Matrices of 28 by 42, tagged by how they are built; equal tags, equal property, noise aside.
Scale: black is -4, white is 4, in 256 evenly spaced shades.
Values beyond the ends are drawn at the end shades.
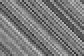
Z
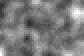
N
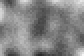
N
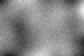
N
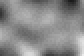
N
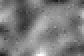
N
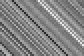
Z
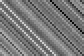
Z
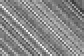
Z
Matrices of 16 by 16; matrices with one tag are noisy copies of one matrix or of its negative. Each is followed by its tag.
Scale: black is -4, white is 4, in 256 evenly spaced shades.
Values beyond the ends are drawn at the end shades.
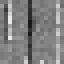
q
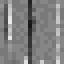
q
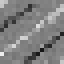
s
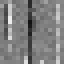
q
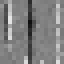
q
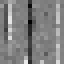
q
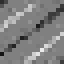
s
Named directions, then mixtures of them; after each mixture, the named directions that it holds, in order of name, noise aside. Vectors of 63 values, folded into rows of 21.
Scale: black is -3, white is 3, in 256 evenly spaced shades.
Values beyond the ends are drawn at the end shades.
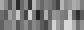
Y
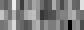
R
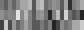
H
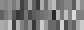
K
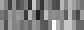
H, Y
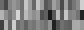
H, R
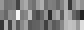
H, Y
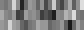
K, R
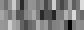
K, R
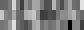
R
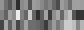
H, Y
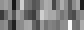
R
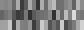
K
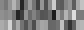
K, R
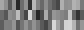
Y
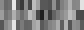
R, Y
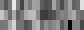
R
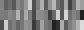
H, K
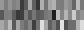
K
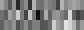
Y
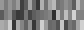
K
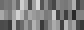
K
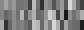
H, K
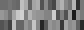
K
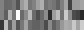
H, Y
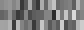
K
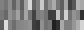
H, K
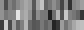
H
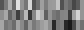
Y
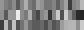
H, Y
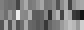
H, Y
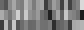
H, R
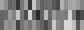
Y
